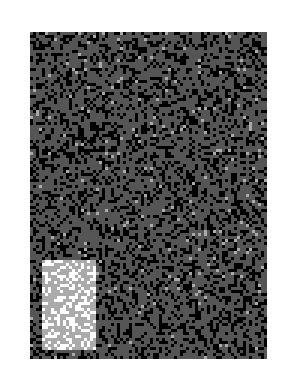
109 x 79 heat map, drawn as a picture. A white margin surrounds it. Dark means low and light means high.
The ninth with the highest average is the bottom left. No regular stripes run through it. In the bottom left lies a patch that is higher than the rest. Neither half mirrors the other.
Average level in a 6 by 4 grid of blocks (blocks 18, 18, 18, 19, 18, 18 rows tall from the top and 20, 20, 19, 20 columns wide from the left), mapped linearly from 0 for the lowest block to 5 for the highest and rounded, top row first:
0000 / 0000 / 0000 / 0000 / 5100 / 5100
